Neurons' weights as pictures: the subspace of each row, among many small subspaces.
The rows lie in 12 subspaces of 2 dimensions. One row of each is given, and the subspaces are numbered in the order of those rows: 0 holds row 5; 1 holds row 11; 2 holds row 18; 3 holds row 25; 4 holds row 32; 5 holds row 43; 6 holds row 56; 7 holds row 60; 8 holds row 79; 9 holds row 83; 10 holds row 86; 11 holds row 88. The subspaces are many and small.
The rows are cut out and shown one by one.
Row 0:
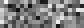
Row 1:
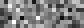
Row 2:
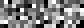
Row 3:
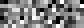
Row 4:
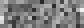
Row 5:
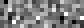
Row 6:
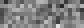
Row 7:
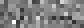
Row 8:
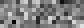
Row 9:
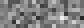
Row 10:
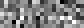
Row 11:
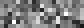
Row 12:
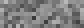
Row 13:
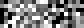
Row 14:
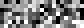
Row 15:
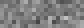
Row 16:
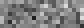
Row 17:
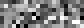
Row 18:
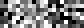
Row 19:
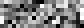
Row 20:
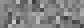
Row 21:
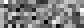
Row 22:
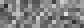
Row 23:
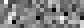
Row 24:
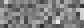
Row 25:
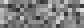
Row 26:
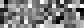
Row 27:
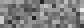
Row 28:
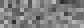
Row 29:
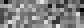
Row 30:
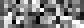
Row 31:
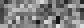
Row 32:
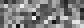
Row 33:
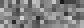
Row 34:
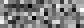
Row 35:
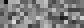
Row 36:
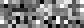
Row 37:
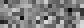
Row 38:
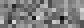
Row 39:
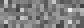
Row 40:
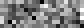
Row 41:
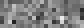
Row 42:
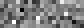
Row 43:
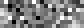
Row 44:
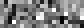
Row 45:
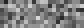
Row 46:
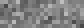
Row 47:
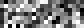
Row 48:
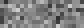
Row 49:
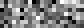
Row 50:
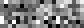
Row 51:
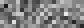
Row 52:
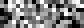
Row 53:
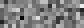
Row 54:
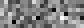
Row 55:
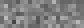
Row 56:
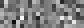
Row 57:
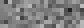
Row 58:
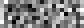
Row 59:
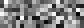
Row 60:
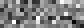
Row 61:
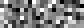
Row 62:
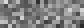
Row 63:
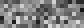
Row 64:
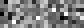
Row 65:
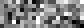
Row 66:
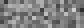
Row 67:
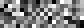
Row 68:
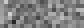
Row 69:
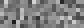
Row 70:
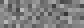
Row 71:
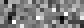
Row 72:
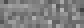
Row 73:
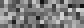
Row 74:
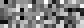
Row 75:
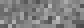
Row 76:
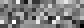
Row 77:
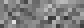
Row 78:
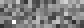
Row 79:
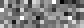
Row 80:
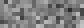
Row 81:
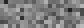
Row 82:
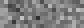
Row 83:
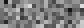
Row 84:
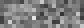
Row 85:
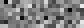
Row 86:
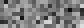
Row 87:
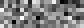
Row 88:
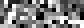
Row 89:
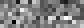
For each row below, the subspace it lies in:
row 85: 9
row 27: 0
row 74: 10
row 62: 10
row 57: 9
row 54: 2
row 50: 5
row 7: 6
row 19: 2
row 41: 11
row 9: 4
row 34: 11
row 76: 7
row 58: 0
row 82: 5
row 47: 4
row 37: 10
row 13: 2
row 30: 1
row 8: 7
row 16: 0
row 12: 4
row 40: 0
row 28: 8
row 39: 9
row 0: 3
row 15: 7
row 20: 1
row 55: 5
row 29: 2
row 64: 2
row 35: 4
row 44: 11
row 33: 8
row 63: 5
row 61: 8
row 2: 9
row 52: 5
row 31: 3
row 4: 0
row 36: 5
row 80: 10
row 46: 10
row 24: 1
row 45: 3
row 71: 11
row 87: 8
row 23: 11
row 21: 4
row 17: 4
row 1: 5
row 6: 3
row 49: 8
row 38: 11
